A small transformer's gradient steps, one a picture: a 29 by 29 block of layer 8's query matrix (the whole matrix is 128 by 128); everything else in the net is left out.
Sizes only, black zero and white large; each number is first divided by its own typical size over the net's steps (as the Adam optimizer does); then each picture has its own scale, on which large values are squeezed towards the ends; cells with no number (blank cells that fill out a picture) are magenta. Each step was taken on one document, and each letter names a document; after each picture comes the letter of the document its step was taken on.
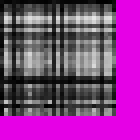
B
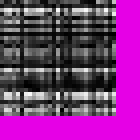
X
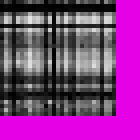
B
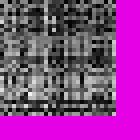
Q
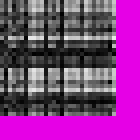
Q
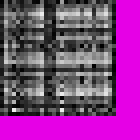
B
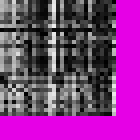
Q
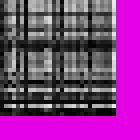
Q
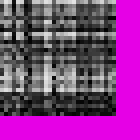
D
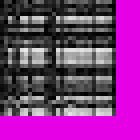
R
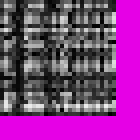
B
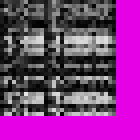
B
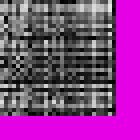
D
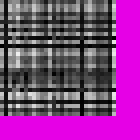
Q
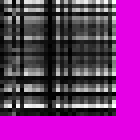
X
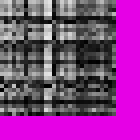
D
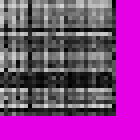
D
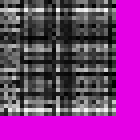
X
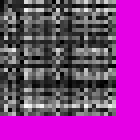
X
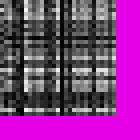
X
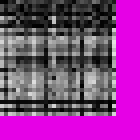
Q
